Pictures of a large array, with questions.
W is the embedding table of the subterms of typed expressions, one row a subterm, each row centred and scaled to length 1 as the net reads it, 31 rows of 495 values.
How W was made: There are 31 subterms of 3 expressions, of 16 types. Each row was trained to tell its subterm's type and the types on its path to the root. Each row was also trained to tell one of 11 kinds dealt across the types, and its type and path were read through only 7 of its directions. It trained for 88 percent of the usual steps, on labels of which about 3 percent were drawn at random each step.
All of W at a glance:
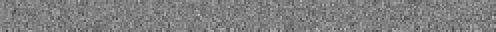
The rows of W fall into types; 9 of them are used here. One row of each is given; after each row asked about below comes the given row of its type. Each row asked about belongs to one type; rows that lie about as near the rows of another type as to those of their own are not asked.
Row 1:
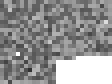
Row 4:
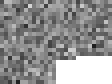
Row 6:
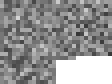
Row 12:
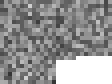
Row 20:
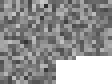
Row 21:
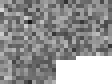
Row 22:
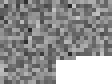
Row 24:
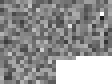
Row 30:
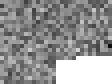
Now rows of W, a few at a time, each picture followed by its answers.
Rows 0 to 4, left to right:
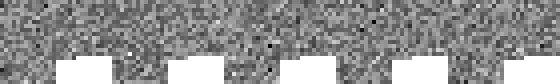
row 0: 12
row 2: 12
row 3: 24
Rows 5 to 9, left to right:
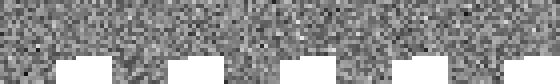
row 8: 21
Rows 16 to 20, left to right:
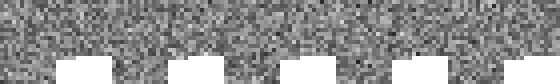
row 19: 6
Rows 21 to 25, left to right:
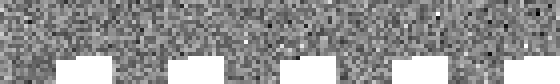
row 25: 24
